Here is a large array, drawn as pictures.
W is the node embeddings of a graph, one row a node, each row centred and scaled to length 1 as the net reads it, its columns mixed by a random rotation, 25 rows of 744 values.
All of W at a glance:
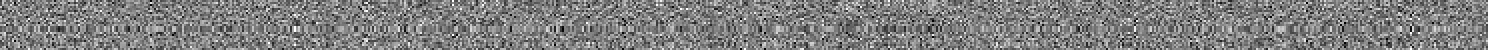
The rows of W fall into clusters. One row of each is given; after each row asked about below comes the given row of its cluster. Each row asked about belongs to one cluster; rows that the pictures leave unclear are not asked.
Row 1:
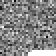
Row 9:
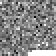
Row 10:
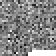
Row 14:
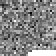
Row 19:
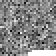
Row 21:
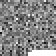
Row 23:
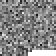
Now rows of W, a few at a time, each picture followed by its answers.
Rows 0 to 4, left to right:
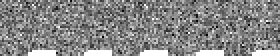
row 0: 23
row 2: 23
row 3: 19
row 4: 21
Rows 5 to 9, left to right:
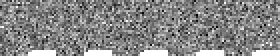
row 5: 1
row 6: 23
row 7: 14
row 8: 19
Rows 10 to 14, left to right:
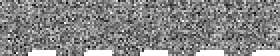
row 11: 21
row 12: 10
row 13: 14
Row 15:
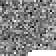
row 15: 14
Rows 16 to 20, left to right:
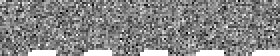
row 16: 9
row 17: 23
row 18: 10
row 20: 1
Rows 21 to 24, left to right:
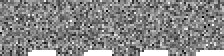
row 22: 14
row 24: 9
